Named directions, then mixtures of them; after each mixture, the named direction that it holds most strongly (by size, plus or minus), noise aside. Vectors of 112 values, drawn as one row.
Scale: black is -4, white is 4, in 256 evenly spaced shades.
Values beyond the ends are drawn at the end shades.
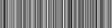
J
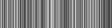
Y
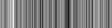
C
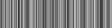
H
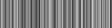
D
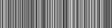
J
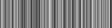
D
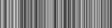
D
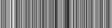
C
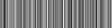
J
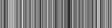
J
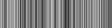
Y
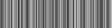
H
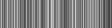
Y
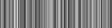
D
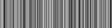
J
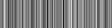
J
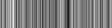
C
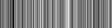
C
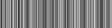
H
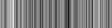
C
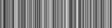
J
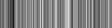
C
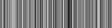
J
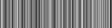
D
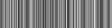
H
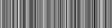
H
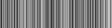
Y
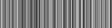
D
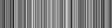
C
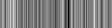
C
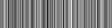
J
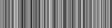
D
